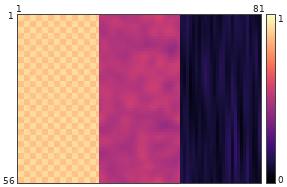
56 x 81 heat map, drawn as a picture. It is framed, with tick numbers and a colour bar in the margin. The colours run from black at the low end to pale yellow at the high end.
It is made of 1 by 3 panels. Panel 1,1: very high, checkered, faint in contrast. Panel 1,2: middling, blotchy, faint in contrast. Panel 1,3: very low, streaked downward, faint in contrast.
